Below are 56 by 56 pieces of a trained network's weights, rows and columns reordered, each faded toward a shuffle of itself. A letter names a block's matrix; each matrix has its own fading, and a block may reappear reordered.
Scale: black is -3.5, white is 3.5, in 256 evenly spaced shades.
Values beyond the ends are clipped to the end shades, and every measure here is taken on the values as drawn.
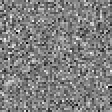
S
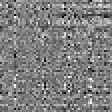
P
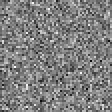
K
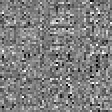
P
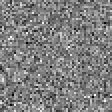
S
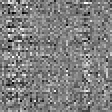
P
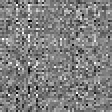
P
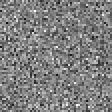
K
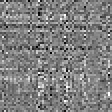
P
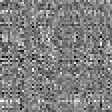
P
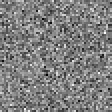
S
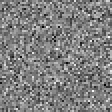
S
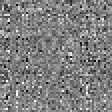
P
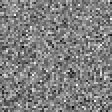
K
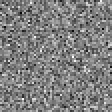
S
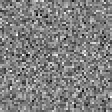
K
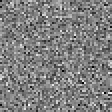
S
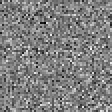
K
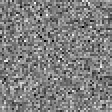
K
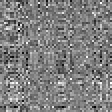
P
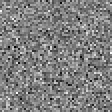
K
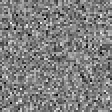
K
